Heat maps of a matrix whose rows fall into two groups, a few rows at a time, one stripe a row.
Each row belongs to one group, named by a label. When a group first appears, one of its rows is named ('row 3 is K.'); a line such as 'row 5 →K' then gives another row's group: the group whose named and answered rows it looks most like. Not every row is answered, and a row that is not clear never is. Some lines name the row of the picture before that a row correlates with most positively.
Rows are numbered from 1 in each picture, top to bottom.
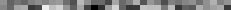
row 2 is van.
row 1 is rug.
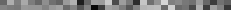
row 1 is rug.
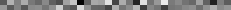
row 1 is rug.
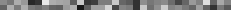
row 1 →van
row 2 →rug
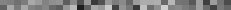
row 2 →rug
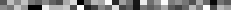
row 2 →van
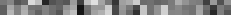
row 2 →rug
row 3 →rug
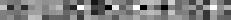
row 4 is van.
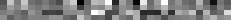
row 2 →rug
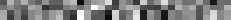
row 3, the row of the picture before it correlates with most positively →4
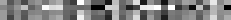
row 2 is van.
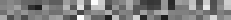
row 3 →rug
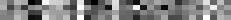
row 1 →van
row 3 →van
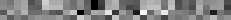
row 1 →van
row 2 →van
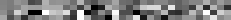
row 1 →van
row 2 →van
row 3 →van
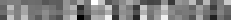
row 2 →rug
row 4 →rug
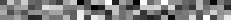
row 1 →rug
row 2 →van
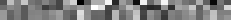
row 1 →rug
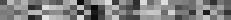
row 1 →rug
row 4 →van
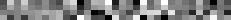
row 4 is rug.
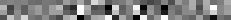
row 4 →rug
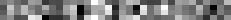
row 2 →rug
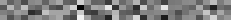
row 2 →rug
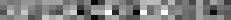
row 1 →van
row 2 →rug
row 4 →van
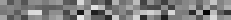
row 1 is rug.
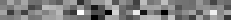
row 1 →rug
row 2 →van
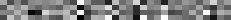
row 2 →rug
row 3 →van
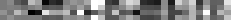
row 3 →van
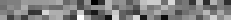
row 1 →van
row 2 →rug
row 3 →van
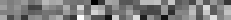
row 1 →van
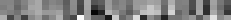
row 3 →van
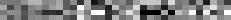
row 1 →van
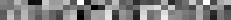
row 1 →van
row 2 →van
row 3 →rug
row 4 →rug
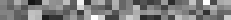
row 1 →van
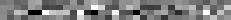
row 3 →van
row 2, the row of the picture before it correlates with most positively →4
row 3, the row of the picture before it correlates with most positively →1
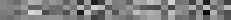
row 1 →van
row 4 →van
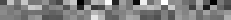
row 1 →rug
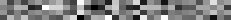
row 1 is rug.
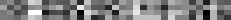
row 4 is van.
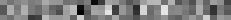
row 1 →van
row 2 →rug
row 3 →rug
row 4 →van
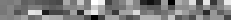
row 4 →van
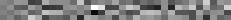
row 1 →van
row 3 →van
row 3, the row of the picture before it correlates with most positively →4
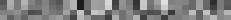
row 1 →rug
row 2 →rug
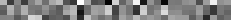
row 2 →rug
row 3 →rug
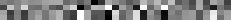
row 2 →rug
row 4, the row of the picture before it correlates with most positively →1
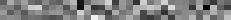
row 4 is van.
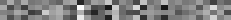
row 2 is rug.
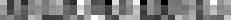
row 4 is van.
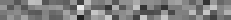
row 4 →rug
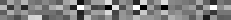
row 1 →rug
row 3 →rug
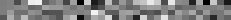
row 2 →van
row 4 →rug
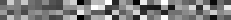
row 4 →rug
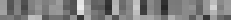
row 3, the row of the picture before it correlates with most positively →3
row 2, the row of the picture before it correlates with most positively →3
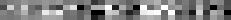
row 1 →van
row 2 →rug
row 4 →van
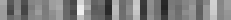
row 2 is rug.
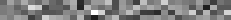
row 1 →rug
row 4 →van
